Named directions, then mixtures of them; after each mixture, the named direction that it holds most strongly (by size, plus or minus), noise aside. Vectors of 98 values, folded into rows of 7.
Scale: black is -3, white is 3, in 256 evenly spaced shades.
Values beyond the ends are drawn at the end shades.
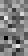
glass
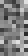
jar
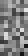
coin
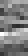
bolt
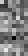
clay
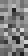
coin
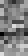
bolt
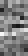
bolt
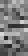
bolt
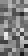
coin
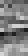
bolt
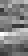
bolt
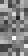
clay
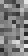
jar
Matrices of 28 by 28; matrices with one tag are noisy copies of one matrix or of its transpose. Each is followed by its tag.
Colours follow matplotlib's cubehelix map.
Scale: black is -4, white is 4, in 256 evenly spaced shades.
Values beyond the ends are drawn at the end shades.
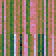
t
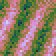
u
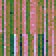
t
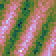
u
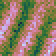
u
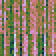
t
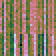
t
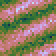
u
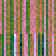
t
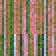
t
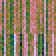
t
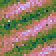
u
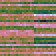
t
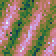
u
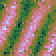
u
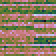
t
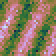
u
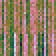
t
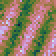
u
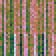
t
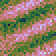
u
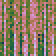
t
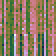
t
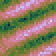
u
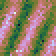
u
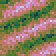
u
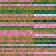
t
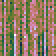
t
